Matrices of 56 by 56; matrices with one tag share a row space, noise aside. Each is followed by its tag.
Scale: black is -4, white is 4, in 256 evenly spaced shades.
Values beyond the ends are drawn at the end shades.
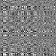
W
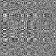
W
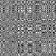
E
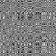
E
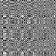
W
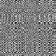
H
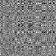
E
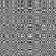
E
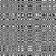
E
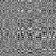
E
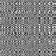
H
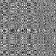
W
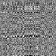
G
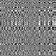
H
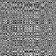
G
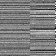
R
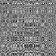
G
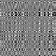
H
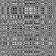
G
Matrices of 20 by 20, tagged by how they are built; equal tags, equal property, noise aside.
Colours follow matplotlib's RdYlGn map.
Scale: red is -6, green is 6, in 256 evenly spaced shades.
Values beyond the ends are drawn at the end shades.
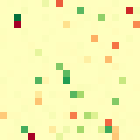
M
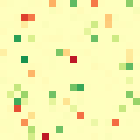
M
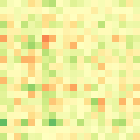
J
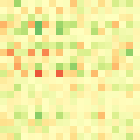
J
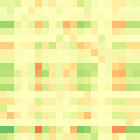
J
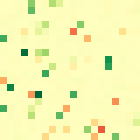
M
